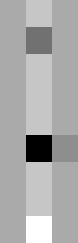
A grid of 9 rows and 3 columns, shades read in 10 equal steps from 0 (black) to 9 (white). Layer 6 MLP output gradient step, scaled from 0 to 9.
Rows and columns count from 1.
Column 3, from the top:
6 6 6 6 6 5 6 6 6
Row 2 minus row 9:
0 -5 0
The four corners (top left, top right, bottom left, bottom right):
6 6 6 6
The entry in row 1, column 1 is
6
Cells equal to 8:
0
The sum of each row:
19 16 19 19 19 11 19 19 21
